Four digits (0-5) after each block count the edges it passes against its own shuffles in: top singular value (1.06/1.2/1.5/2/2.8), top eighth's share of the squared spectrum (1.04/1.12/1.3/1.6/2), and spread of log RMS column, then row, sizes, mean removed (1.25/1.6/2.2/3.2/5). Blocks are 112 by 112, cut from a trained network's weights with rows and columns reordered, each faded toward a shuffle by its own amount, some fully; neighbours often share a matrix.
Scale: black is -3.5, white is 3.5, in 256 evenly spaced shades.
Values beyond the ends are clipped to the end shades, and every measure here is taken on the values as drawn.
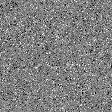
2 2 0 1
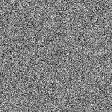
3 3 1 0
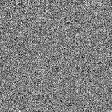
3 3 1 1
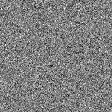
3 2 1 0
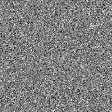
3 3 2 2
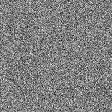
3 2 0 0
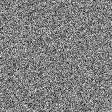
1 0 0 0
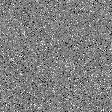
1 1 0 0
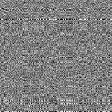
5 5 1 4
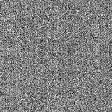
3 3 0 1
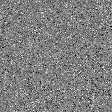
2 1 0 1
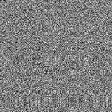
4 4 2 2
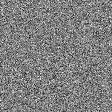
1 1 0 0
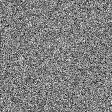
0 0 0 0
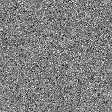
2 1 0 0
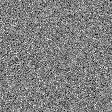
0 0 0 0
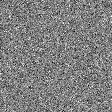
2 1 0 0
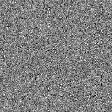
3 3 1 1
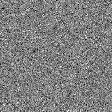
3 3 1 1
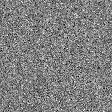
1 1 0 0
